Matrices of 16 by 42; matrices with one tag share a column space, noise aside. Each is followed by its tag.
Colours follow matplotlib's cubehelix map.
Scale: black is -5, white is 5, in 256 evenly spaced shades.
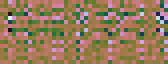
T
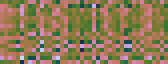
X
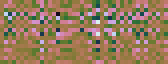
T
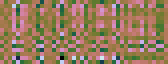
X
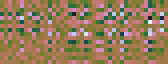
T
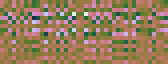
T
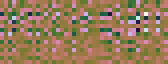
T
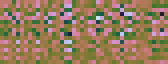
T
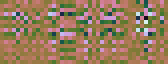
T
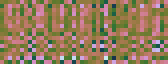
X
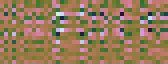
T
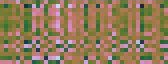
X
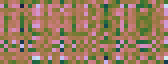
X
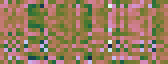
X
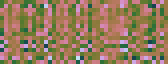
X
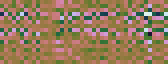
T
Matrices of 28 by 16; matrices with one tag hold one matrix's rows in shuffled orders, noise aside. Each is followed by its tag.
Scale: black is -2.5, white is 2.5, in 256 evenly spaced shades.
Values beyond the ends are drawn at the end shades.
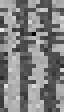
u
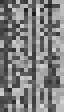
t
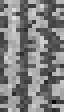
u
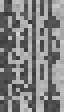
t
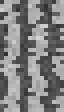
u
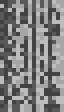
t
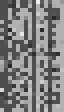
t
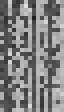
t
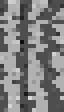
u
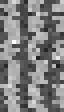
u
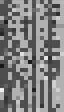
t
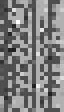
t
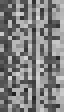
t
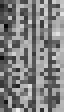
t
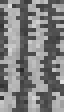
u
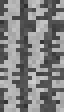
u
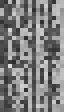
t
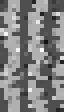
u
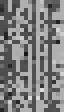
t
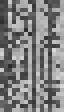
t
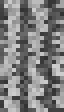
u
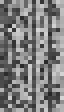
t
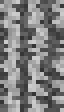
u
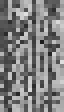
t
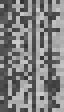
t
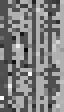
t
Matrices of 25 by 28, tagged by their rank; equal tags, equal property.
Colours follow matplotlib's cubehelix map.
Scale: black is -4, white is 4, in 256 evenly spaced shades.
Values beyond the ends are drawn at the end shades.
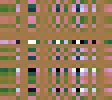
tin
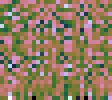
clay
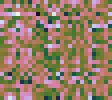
clay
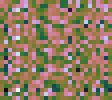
clay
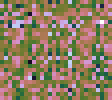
clay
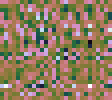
clay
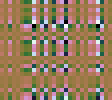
tin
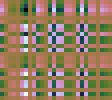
tin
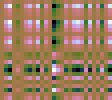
tin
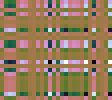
tin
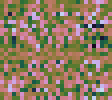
clay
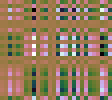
tin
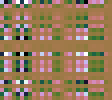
tin
